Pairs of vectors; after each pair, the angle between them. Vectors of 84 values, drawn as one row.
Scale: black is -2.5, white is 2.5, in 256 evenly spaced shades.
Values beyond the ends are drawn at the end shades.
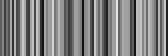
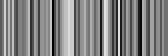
partly opposed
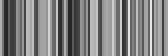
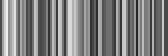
nearly opposite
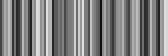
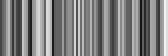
nearly parallel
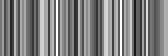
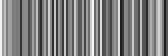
partly opposed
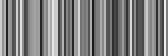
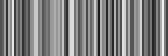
orthogonal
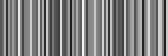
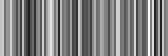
orthogonal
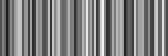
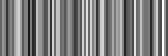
nearly parallel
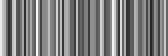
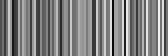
partly opposed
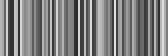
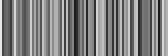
partly aligned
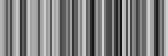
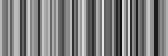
nearly parallel
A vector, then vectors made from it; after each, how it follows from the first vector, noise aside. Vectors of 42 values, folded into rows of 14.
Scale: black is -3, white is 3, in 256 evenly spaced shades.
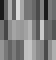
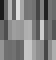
copied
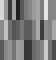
negated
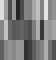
negated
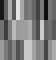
copied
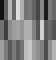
copied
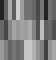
copied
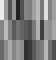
negated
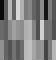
copied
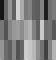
copied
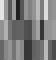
negated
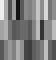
negated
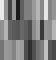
negated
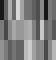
copied
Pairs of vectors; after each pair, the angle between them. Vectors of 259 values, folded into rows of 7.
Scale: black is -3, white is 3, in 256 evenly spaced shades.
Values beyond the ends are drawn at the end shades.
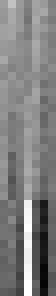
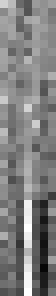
nearly parallel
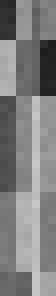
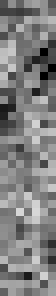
partly aligned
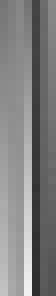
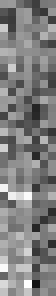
partly aligned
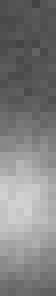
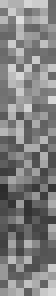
partly opposed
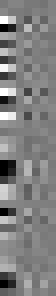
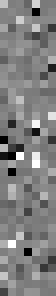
orthogonal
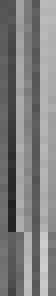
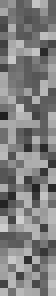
orthogonal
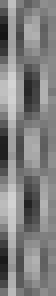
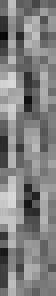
nearly parallel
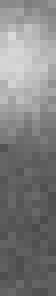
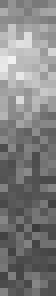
nearly parallel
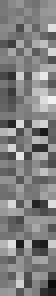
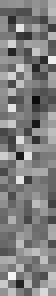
partly opposed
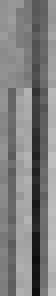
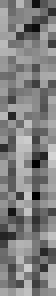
partly aligned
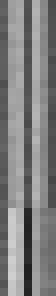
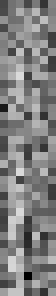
partly aligned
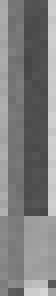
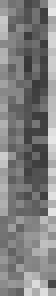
nearly parallel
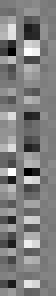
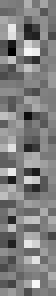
nearly parallel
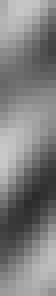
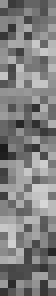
partly opposed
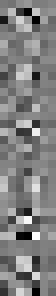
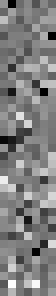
orthogonal
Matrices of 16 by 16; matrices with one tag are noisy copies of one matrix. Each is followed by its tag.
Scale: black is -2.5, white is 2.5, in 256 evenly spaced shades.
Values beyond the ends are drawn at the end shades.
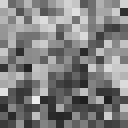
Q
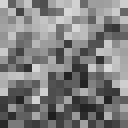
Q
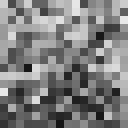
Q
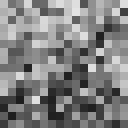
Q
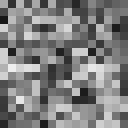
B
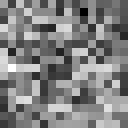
B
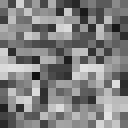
B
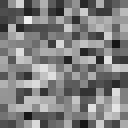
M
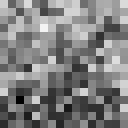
Q
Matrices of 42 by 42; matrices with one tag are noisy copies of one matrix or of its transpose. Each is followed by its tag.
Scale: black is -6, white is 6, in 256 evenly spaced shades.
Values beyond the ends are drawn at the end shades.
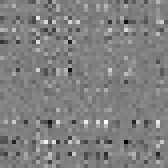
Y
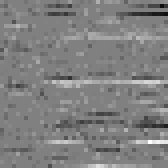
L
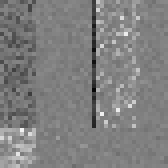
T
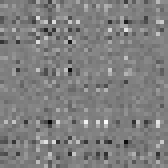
Y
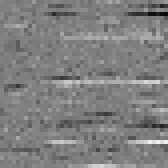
L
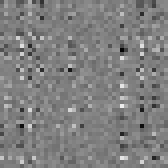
Y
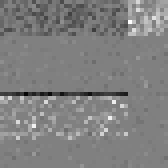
T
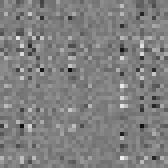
Y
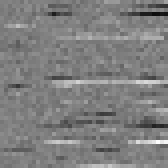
L
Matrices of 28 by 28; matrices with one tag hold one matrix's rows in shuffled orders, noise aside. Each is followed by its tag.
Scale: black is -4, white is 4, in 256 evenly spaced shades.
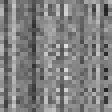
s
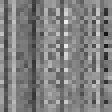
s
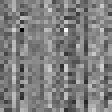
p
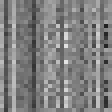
s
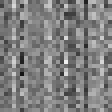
p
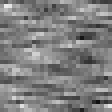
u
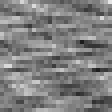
u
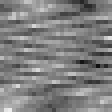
u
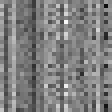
s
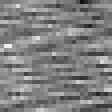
u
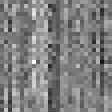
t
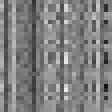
s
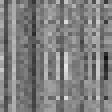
s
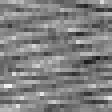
u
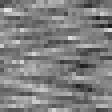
u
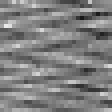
u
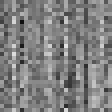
p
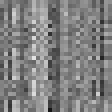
t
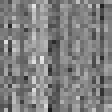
t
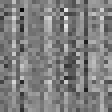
p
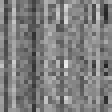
s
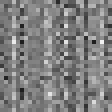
p
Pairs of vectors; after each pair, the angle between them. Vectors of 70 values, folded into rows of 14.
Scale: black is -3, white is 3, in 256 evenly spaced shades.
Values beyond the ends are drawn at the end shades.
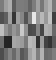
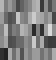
partly aligned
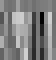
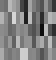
partly aligned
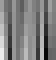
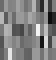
partly opposed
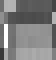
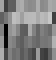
nearly opposite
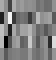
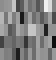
orthogonal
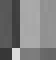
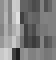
nearly opposite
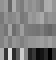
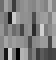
partly aligned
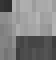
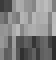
nearly parallel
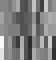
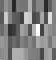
orthogonal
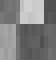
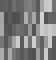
orthogonal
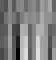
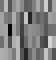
partly opposed
